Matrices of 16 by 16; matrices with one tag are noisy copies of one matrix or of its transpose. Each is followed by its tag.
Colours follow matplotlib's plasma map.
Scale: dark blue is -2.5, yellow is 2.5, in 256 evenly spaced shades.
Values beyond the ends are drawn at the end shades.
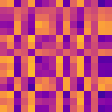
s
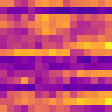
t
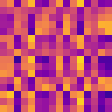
s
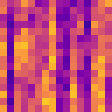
t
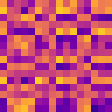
s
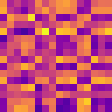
s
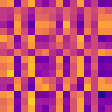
s
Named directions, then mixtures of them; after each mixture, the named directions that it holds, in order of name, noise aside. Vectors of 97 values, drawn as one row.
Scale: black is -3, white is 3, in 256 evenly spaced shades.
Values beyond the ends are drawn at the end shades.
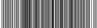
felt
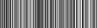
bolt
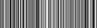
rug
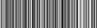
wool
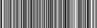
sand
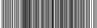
felt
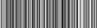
wool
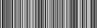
bolt, sand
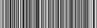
felt, rug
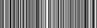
rug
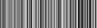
wool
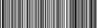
sand, wool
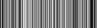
felt, sand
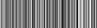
wool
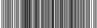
felt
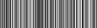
bolt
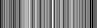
felt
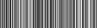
bolt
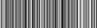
wool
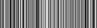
rug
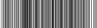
felt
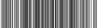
bolt, felt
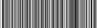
felt, sand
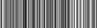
sand, wool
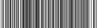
felt, rug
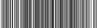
bolt, felt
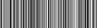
rug, sand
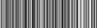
wool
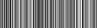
bolt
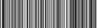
sand, wool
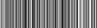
wool
